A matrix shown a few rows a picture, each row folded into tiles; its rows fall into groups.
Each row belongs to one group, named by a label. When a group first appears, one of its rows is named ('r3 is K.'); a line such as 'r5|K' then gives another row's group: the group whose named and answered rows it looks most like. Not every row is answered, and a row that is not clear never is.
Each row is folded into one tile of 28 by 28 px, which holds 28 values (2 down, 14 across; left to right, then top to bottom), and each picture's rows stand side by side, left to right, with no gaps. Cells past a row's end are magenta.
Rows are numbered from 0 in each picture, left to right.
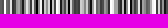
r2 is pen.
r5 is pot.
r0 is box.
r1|box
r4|pen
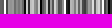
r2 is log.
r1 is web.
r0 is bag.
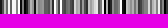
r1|bag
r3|pot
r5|pot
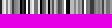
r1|web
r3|pen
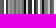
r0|bag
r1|box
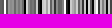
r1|log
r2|log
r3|box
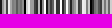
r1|pen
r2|box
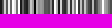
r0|pot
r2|box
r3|log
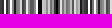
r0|box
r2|pot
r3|box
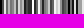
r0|pot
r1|box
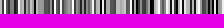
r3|pot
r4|pot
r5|log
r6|box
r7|web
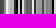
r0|pot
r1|bag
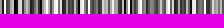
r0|box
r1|log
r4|pen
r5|pen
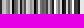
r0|web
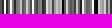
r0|box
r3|log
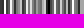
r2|box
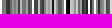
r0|pen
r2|log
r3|box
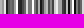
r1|web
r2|pen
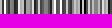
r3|pot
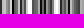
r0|web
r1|pen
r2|pen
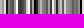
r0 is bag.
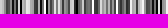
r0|web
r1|pen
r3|log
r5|web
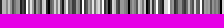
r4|pen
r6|pen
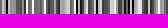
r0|bag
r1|bag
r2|pot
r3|pen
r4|web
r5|log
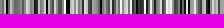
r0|box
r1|pen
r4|pot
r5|box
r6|web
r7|log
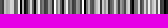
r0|pot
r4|bag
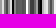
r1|log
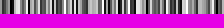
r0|log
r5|pen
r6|log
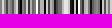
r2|pot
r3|web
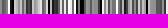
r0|log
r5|bag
